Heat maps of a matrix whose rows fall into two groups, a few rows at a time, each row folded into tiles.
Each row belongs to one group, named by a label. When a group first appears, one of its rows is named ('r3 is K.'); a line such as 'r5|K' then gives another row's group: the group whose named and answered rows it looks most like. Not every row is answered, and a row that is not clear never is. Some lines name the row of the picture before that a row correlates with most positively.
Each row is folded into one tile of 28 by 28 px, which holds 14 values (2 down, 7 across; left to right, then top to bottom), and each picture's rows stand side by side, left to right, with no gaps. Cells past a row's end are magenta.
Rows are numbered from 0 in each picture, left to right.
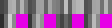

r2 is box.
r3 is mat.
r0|mat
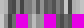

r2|box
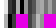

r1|mat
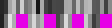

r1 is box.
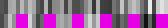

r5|box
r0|mat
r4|box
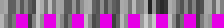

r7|mat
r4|mat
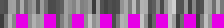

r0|mat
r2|mat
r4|mat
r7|mat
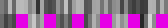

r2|box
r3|mat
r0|box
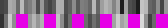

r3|box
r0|mat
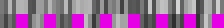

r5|box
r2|box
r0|box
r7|mat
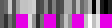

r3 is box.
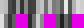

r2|box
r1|mat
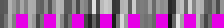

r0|mat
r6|mat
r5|box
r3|box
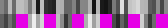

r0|box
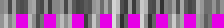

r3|mat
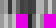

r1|mat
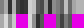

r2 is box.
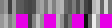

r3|mat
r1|mat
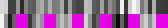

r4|box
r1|mat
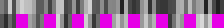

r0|box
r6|mat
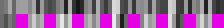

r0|box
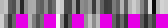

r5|box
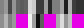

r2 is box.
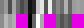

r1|mat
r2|box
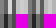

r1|box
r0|box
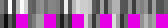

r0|box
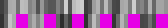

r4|mat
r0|mat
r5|box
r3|mat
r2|box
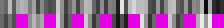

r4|box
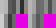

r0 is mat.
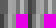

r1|mat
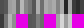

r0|mat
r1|box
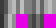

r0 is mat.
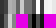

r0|mat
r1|box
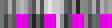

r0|box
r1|box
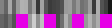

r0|box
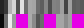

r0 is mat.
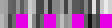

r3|box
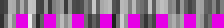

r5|box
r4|mat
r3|box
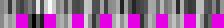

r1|box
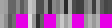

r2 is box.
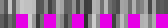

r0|box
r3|mat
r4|mat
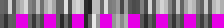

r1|box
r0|box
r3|mat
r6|box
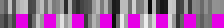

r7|box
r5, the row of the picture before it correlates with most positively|4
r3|mat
